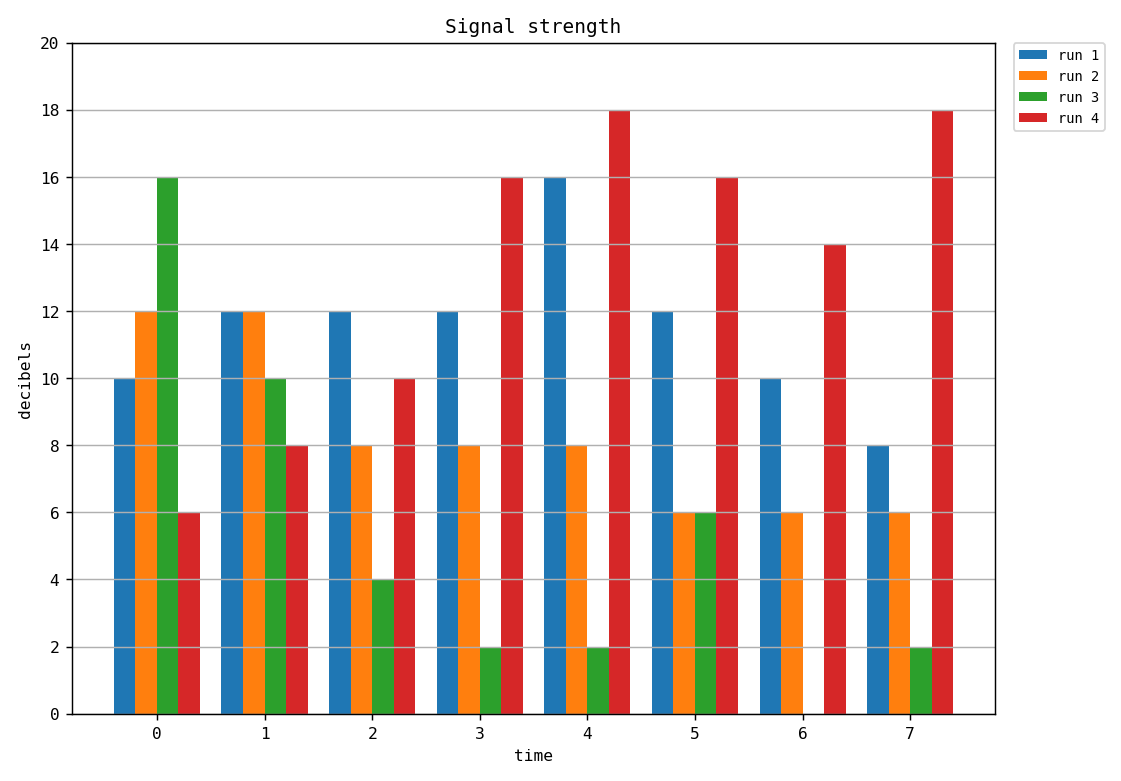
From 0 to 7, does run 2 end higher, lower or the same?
lower
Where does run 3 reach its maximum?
0
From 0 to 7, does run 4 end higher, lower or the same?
higher
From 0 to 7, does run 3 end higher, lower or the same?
lower
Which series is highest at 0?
run 3
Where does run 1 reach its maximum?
4
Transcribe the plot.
Title: Signal strength
x-axis: time, ticks 0 1 2 3 4 5 6 7
y-axis: decibels, ticks 0 2 4 6 8 10 12 14 16 18 20
Legend: run 1, run 2, run 3, run 4
Values:
run 1: 10 12 12 12 16 12 10 8
run 2: 12 12 8 8 8 6 6 6
run 3: 16 10 4 2 2 6 0 2
run 4: 6 8 10 16 18 16 14 18
